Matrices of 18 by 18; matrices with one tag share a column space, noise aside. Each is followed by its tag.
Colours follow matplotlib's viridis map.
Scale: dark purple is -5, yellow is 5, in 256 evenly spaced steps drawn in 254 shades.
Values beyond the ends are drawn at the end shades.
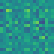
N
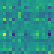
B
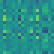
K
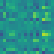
B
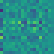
N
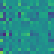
B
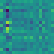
N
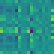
K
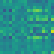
K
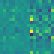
K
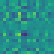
B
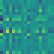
K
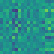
N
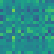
K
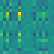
B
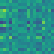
N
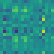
K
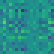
N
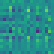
K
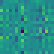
K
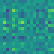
N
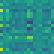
N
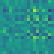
K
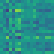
N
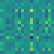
N
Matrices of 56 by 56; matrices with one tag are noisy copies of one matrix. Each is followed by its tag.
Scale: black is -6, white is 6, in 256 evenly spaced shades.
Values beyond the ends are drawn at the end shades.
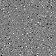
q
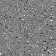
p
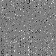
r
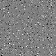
q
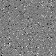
q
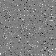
p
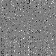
r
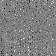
r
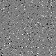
q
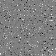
p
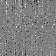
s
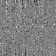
s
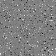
p
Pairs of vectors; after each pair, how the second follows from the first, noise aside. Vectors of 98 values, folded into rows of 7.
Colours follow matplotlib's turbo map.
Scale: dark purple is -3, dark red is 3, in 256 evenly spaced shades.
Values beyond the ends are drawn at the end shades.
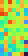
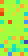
partly zeroed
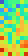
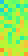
shrunk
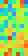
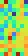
copied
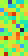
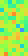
shrunk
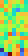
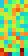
negated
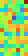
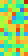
copied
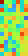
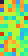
negated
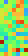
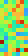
copied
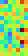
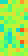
shrunk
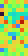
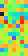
copied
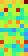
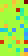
partly zeroed
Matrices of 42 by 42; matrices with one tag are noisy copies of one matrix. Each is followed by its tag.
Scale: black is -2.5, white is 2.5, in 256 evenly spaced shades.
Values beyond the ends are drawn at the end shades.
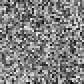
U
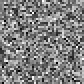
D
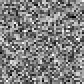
D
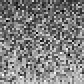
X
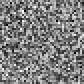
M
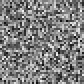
M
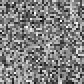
U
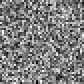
M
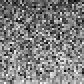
X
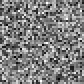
M
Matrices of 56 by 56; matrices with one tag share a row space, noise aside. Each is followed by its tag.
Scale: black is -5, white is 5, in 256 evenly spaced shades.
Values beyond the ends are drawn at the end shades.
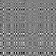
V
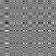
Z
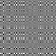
V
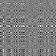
V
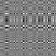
Z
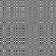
V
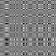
Z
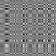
Z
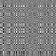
V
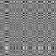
Z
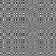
V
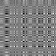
Z
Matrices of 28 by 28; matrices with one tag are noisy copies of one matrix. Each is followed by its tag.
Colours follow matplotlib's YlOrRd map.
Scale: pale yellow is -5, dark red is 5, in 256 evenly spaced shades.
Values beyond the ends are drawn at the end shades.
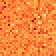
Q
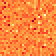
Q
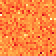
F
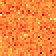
F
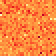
F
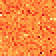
F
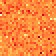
F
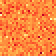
F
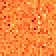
Q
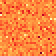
F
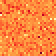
F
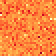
F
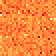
F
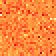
F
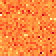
F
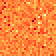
Q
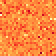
F
